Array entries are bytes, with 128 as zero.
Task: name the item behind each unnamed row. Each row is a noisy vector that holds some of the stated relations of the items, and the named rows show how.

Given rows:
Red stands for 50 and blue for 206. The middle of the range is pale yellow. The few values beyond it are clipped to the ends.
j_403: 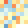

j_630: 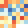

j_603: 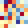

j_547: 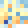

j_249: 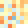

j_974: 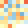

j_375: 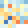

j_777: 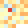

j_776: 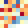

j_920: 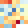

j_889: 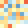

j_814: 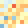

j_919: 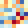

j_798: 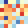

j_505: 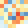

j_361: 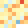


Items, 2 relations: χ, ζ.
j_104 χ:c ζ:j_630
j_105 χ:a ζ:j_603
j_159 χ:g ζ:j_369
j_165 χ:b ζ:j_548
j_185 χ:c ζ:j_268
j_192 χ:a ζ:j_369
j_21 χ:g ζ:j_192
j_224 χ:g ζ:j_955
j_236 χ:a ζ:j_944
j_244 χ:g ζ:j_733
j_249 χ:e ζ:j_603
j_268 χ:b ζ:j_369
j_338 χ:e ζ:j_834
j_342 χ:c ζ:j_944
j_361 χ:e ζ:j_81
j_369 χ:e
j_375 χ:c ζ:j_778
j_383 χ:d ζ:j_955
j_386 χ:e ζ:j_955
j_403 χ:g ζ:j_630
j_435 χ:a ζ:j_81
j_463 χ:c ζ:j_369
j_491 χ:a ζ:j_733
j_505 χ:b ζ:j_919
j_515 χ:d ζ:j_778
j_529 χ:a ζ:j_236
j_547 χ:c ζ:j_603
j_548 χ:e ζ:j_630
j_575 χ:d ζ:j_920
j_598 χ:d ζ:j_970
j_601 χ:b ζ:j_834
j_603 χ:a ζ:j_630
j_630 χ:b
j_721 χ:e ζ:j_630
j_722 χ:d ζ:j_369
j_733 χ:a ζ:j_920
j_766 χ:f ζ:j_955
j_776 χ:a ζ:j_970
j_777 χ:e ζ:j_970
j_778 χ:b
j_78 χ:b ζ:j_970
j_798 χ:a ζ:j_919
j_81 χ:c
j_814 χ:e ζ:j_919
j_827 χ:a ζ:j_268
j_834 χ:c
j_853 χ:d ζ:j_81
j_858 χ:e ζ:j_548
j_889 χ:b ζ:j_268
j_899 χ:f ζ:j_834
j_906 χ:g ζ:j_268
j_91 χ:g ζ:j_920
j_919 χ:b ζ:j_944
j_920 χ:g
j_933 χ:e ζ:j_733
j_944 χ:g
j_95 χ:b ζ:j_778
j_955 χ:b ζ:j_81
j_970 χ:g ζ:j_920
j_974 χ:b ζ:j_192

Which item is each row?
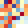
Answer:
j_733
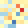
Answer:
j_515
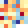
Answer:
j_105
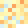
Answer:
j_338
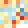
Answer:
j_778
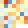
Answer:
j_224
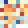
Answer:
j_529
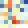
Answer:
j_834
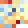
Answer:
j_970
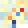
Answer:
j_722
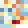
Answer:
j_944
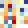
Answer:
j_81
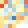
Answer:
j_165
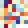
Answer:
j_192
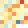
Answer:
j_386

